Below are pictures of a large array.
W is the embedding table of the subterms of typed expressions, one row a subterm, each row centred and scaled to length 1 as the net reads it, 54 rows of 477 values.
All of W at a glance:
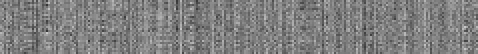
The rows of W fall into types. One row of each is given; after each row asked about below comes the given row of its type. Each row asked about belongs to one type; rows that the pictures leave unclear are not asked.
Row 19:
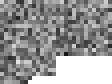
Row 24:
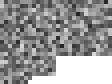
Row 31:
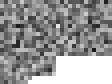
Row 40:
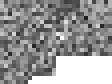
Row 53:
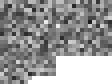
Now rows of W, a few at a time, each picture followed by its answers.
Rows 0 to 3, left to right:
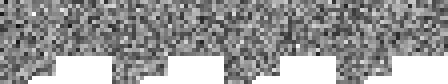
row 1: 31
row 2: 19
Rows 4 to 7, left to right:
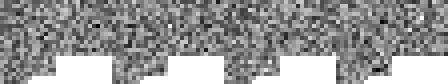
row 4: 24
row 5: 31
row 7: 31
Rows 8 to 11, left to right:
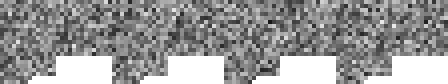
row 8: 19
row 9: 19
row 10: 40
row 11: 53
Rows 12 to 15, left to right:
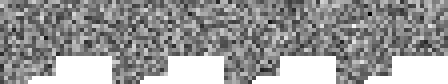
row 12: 31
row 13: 24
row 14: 40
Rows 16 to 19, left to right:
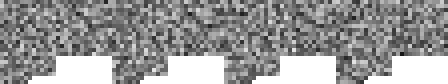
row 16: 24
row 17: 24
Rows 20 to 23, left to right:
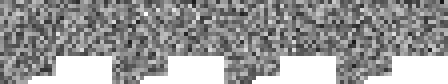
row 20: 31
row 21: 24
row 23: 24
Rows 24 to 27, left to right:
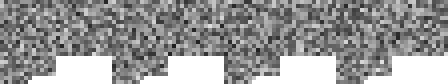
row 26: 53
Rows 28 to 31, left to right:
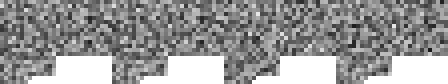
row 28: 31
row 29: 31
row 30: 19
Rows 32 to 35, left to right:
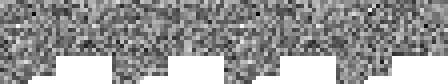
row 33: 53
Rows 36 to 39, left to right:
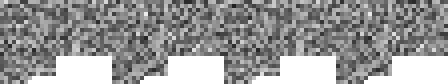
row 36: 53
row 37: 19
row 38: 53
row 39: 19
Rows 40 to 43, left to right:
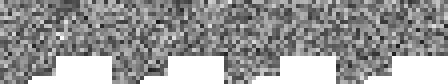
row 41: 40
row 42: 53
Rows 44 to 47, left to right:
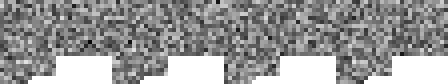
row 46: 31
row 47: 19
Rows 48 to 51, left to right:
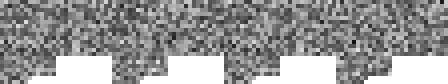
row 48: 53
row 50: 53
